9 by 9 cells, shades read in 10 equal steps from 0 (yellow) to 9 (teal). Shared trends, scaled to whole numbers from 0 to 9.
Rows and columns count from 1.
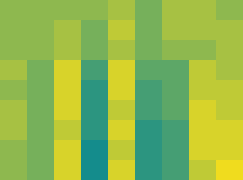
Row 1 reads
4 4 4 4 3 5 3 3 4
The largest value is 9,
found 2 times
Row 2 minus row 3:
0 0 0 0 -1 0 -1 -1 0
